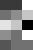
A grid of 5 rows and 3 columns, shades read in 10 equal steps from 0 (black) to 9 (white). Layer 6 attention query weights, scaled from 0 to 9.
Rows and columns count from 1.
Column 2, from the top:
2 5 7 4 4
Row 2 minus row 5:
1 1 3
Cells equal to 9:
2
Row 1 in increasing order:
2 2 9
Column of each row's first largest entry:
3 3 1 3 2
